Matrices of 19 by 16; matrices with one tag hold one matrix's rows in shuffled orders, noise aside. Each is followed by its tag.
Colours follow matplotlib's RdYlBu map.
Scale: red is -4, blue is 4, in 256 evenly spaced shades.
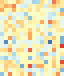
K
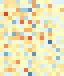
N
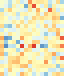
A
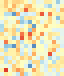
N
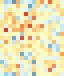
N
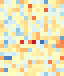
A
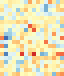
A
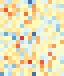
N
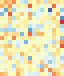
K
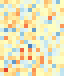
N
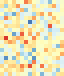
N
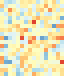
A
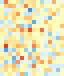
N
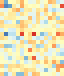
A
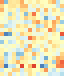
A
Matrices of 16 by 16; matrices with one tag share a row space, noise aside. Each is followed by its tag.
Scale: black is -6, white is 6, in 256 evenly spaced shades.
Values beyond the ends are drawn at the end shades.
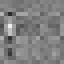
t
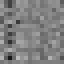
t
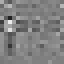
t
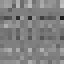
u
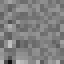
t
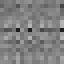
u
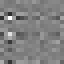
t
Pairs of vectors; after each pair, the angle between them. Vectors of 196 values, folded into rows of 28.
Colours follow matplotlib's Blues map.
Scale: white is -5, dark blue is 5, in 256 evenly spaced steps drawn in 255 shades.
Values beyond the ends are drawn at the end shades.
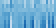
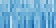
nearly parallel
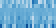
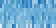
nearly opposite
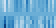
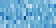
orthogonal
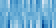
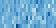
orthogonal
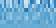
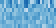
nearly opposite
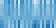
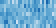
partly opposed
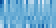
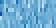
partly aligned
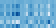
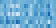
nearly opposite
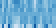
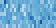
orthogonal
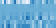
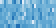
partly aligned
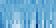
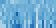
nearly opposite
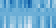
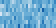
partly opposed
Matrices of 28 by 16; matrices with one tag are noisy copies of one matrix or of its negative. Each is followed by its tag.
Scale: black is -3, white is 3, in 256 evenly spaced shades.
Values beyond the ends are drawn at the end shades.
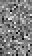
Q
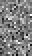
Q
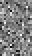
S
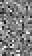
S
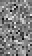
Q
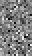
Q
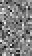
S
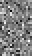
S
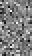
S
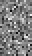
Q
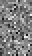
Q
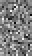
Q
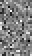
S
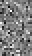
S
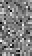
S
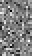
S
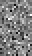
Q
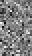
S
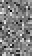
S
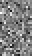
S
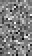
Q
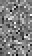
Q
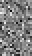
S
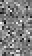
S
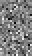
Q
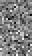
Q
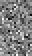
Q
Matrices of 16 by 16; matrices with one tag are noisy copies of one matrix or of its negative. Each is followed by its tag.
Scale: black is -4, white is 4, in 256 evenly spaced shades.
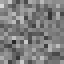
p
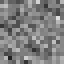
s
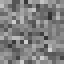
p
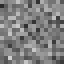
s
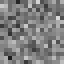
s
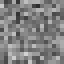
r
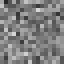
r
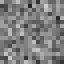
s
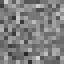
r
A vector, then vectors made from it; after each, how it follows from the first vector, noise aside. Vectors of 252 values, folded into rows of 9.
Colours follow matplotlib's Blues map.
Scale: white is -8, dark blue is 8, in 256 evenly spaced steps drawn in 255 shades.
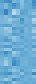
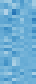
negated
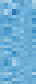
negated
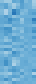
negated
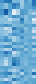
scaled up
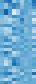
scaled up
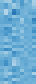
negated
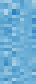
negated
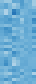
negated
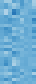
negated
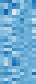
scaled up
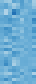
negated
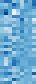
scaled up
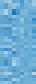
negated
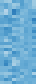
negated
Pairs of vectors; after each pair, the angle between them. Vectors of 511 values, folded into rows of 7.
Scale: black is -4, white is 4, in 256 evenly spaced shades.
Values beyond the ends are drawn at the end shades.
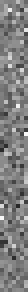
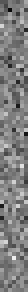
nearly opposite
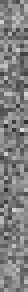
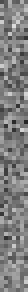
nearly parallel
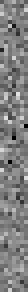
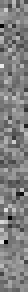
partly aligned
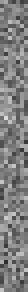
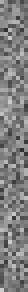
nearly parallel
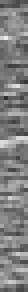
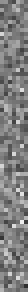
orthogonal
